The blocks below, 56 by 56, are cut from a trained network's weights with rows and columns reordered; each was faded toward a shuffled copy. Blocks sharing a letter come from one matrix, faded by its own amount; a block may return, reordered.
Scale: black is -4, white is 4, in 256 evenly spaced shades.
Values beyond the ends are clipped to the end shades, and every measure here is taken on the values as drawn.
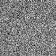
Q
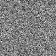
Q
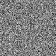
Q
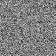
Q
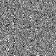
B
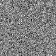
Q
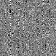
B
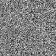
Q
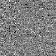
B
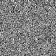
Q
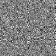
B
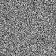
Q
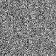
Q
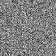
Q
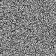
Q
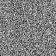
Q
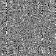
B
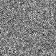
Q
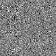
B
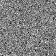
Q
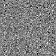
B
